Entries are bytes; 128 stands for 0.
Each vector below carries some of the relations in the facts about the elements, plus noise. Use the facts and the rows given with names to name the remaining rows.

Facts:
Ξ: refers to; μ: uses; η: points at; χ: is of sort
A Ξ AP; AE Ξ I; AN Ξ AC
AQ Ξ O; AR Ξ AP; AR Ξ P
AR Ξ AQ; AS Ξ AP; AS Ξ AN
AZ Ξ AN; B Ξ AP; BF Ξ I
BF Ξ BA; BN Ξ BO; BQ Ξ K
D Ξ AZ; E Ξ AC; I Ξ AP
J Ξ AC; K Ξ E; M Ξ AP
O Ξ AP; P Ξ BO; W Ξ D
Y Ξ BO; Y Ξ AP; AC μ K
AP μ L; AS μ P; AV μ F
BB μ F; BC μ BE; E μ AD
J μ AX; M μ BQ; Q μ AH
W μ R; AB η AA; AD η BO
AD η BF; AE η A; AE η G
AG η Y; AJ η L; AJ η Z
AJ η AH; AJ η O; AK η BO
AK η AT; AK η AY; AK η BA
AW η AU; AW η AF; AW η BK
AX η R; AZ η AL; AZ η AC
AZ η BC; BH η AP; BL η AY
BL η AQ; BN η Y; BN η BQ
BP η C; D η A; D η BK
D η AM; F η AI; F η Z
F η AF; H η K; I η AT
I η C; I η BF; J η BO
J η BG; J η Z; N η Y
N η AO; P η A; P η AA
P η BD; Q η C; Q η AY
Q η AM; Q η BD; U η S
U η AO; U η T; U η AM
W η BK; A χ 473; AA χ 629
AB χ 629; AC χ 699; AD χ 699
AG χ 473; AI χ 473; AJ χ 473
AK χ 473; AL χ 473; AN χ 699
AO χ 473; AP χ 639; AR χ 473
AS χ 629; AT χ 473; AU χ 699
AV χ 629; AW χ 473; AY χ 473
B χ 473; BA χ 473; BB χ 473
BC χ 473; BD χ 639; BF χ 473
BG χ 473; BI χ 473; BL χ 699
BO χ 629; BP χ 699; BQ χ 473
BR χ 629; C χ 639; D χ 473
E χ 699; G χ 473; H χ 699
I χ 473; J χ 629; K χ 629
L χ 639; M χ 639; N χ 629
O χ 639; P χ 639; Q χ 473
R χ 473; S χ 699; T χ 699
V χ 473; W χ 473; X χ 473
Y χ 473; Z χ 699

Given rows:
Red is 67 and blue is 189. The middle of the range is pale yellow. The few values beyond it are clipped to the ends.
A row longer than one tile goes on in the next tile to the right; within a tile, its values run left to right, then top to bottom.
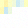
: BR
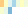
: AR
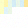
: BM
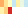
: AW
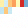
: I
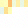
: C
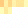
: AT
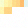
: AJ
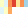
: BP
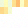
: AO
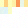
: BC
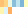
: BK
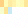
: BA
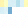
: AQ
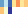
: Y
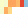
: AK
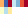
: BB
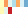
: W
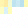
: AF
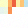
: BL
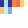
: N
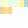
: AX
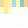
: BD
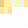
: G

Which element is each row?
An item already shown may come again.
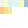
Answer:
AX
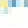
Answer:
AE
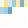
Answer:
M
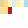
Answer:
AW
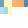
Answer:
J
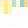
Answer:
BD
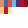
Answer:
F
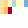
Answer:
D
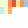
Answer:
BP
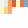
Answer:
AD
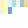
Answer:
O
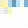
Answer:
AE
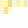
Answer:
C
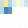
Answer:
AS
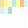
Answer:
BF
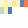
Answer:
AP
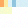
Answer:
A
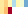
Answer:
D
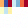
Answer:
BB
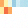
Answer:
P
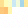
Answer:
L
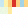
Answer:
AC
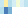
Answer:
AS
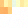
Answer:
R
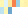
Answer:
BO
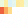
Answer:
BQ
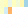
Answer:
AB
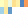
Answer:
AP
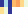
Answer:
BN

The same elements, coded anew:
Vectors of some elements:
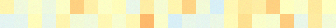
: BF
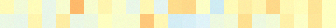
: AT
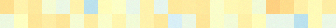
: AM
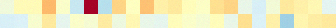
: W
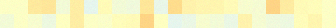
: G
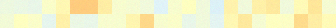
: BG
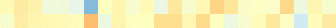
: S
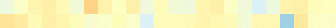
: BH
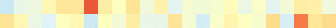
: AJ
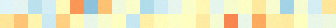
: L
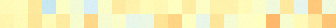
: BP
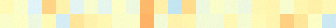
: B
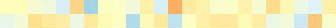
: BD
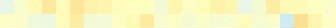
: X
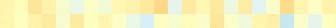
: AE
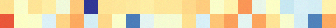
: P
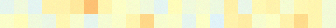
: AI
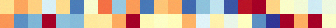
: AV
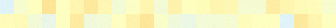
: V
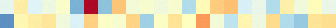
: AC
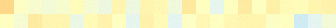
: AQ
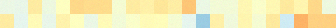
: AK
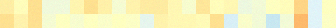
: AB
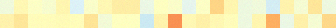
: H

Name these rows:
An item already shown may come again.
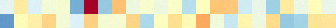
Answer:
AC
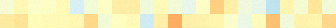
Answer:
H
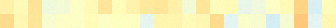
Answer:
AB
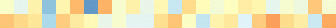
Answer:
AD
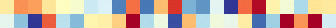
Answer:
BB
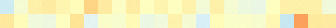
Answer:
AW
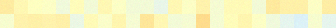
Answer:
BK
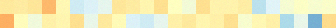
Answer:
BN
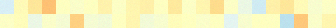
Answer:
AG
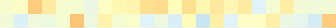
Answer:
D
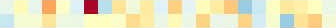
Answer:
BC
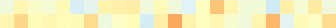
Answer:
H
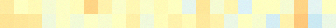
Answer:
BR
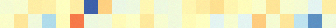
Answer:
BQ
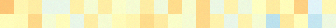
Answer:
AA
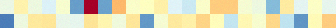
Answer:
E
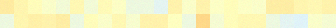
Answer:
BK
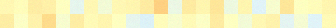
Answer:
AE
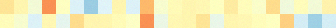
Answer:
Y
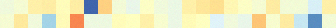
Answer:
BQ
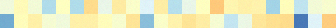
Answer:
AN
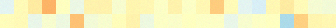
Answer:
AG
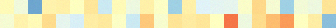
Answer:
O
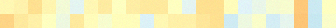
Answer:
N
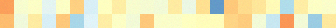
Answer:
BO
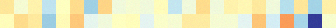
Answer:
K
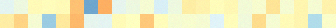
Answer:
R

